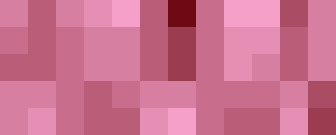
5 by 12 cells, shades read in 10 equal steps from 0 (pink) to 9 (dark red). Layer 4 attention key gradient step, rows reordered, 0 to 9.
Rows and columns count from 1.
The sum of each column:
13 15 14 13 11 15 23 15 9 10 16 17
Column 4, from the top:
1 2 2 4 4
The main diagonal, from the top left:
2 4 3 4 4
